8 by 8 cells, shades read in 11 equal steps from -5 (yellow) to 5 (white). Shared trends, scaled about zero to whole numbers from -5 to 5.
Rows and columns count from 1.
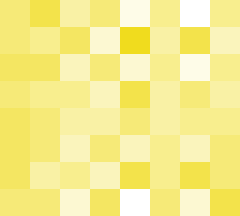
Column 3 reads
1 -2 2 0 1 2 0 3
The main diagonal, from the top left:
-1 0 2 2 -1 0 -3 -3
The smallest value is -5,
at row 2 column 5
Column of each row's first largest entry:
7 4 7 4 3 3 4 5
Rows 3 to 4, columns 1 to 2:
-2 -2 | -1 0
